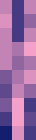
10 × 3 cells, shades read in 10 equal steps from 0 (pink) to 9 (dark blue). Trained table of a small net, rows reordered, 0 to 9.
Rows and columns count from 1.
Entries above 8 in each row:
0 0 0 0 0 0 0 0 0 1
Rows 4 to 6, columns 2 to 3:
3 0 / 4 3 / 3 1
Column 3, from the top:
2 4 2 0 3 1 4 7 6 7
